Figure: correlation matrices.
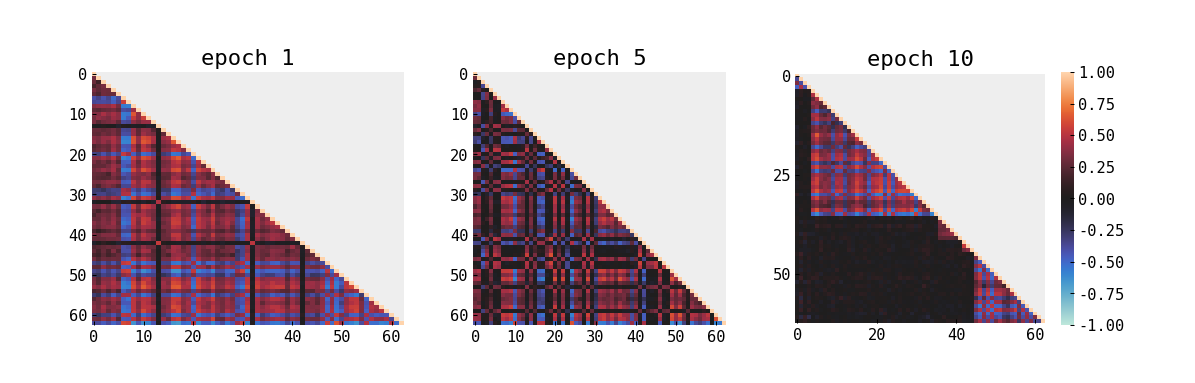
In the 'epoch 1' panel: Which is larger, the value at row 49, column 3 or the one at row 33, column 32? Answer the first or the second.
the second
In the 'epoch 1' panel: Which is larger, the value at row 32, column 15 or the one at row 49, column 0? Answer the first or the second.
the first
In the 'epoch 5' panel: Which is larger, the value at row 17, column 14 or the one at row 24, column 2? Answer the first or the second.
the second
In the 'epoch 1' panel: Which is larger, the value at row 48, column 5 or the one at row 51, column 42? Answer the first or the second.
the first
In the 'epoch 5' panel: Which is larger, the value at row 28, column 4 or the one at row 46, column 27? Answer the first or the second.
the first
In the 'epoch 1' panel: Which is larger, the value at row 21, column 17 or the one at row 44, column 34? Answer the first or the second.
the first
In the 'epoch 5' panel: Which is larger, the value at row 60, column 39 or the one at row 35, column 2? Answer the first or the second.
the second
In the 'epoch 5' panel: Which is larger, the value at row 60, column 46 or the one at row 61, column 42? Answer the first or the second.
the first
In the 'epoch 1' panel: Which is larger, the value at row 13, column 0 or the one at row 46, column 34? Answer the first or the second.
the second
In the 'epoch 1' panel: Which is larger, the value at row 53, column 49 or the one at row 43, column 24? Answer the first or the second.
the second
